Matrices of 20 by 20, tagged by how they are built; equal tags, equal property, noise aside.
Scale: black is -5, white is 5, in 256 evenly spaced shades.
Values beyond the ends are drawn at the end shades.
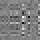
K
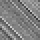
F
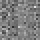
K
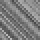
F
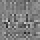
K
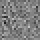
K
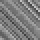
F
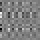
K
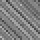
F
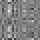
K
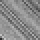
F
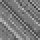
F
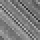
F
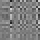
K
